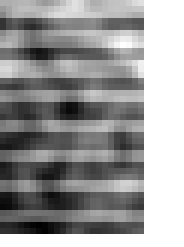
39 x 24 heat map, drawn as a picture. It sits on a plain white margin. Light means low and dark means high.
There is an overall slope up to the bottom left. The bottom left is the ninth with the highest average. The ninth with the lowest average is the top right. Horizontal stripes repeat 8 times down the table.
